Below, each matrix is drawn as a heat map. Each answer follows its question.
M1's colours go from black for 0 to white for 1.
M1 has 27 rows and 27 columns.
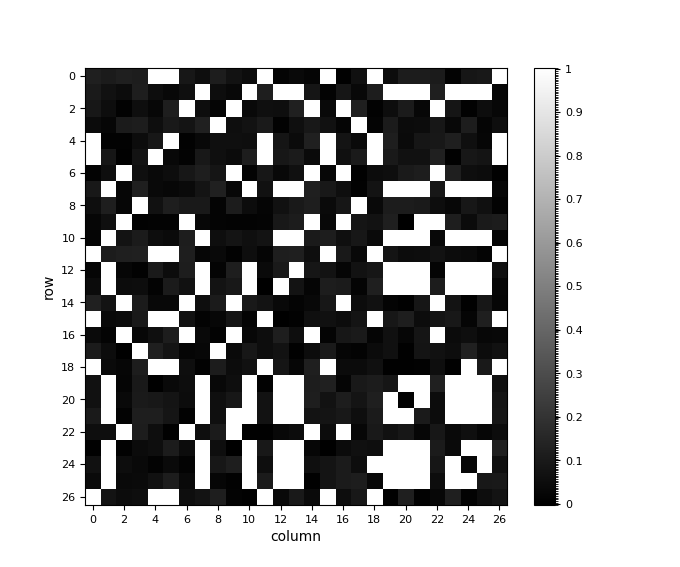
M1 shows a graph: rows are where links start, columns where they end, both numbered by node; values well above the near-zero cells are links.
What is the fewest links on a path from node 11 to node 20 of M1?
3
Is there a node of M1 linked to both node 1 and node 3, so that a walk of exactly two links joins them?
no
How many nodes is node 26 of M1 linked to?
6
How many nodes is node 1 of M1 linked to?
10
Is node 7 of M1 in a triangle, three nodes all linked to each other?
yes
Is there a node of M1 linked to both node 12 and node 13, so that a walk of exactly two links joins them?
yes
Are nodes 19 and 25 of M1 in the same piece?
yes
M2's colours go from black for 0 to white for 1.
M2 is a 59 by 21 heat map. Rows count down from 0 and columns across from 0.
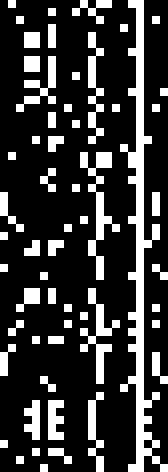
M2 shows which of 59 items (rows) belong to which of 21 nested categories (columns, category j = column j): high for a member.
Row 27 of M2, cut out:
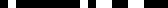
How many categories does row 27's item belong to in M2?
6
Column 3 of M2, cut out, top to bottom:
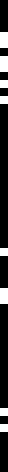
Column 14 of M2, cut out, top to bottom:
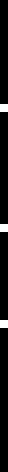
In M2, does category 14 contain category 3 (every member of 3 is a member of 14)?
no
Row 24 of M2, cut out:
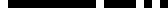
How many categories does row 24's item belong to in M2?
4
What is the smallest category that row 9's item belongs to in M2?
9
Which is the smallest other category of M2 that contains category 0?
19
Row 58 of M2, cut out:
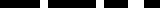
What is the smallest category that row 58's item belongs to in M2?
20
